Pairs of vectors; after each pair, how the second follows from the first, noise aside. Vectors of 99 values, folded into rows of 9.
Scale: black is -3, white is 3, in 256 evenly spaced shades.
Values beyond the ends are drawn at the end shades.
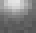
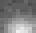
reversed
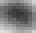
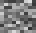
shuffled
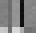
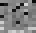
shuffled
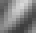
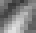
reversed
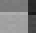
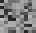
shuffled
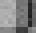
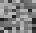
shuffled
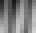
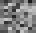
shuffled
